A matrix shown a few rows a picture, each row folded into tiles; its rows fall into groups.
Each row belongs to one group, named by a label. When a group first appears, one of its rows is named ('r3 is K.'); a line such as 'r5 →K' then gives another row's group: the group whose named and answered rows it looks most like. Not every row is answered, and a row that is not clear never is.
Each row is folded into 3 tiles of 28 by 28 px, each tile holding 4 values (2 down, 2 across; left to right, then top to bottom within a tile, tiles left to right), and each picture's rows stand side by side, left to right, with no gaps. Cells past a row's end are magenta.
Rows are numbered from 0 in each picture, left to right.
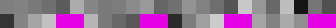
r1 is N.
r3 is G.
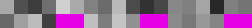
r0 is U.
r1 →G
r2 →G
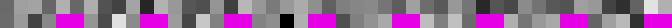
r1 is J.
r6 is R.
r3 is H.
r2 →J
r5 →G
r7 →U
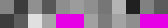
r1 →G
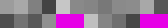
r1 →N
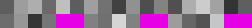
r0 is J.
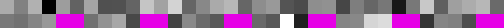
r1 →U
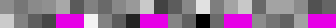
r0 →N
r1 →N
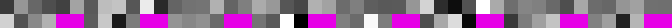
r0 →R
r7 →H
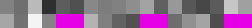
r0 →G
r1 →N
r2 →U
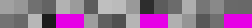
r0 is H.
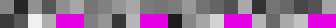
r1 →H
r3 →R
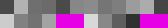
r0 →R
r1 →N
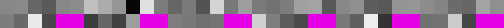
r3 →N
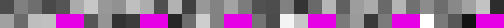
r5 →N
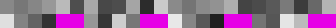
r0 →N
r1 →J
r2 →N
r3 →R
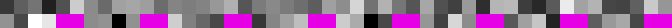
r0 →R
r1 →H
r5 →J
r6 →U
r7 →U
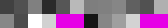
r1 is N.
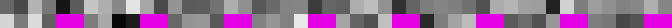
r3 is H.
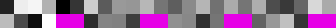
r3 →U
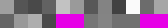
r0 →U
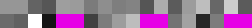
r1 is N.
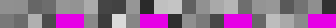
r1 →J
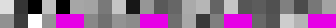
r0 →J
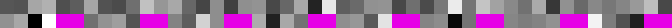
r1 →U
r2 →J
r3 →J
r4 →H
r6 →G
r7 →N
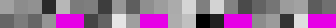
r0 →G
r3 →H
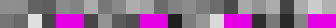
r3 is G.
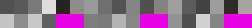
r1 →J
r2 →J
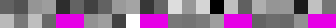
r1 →H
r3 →G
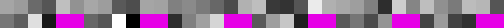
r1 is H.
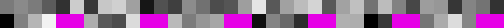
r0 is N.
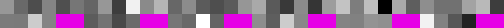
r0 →J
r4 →G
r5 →N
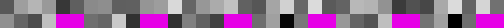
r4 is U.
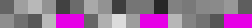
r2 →N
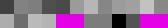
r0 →R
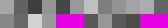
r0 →J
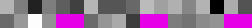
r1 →U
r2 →G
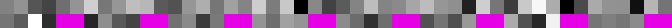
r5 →G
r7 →G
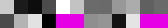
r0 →U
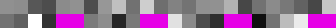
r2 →N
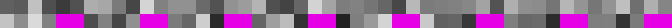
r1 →G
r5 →N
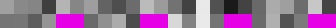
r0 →G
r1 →U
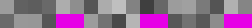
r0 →U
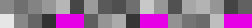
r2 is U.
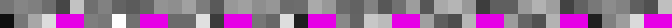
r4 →R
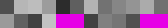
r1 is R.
